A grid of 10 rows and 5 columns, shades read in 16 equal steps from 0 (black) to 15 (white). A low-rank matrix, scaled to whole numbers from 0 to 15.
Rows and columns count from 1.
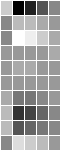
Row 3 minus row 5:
-1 5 4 3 1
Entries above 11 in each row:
1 0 3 0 0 0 0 0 0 2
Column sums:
95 82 84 86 89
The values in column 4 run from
5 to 12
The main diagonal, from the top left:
12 11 14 9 9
